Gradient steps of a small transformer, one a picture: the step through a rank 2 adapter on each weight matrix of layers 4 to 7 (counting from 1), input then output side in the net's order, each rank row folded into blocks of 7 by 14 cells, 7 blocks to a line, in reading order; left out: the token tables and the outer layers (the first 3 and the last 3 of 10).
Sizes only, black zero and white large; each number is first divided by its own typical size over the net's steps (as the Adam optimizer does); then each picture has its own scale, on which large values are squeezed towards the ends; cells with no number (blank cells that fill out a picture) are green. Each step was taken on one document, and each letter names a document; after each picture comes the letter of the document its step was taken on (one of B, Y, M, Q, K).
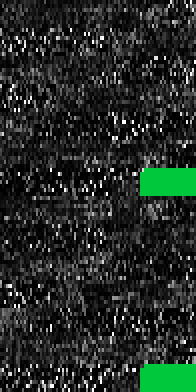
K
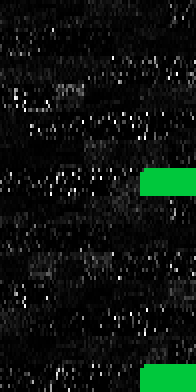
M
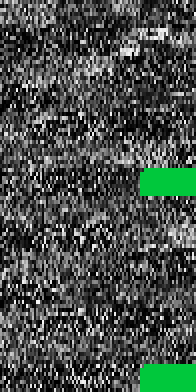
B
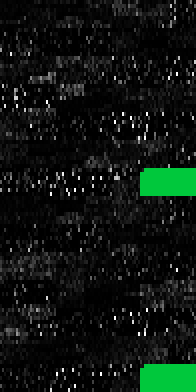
M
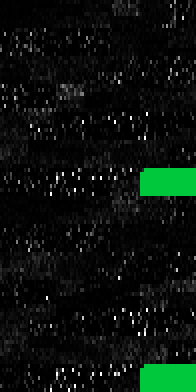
M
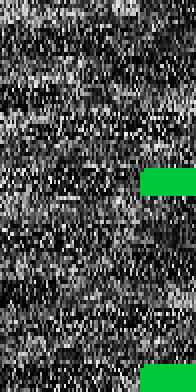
B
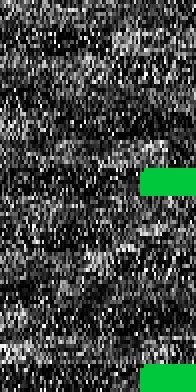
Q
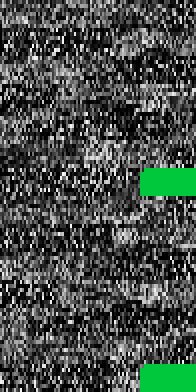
B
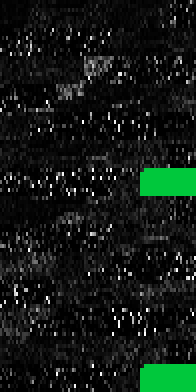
M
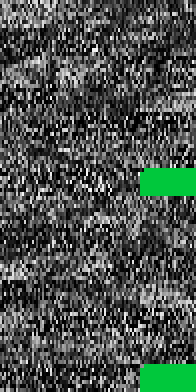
B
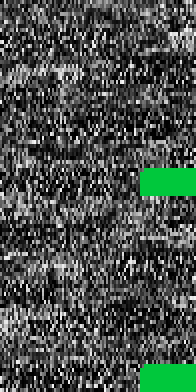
B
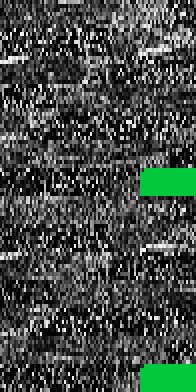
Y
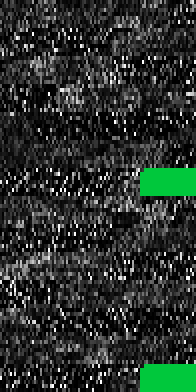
K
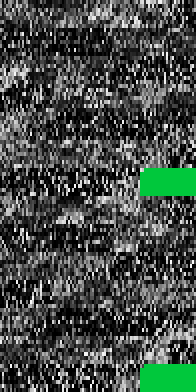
Y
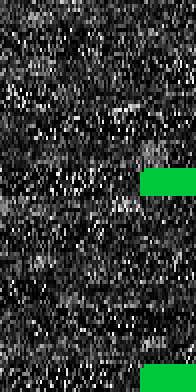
K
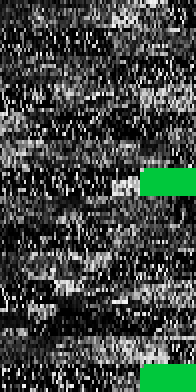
Y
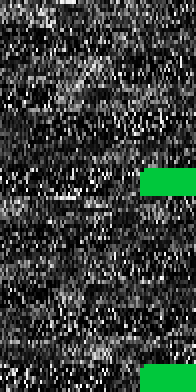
K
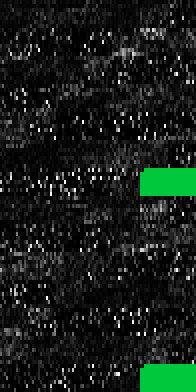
M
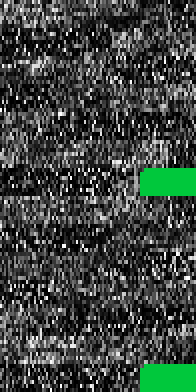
Q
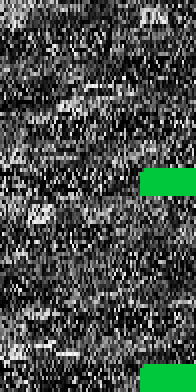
B
